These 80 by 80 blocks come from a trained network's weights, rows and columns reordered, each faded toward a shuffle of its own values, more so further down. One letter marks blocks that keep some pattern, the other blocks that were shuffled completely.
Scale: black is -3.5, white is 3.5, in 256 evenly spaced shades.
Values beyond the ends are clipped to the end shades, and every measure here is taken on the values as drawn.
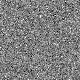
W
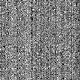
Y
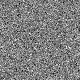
W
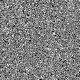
W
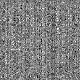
Y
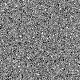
W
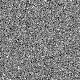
W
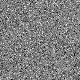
W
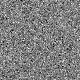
W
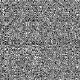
Y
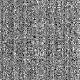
Y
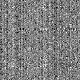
Y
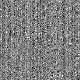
Y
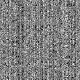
Y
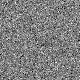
W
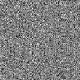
Y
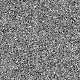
W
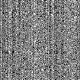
Y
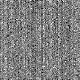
Y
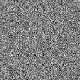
Y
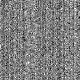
Y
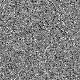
W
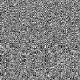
Y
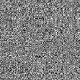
Y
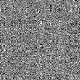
Y
